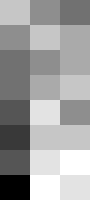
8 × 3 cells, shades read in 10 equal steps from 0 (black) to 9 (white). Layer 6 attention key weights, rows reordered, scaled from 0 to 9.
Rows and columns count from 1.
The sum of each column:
28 55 52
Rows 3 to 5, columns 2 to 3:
5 6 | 6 7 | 8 5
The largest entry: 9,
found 2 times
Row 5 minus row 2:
-2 1 -1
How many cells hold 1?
0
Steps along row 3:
up up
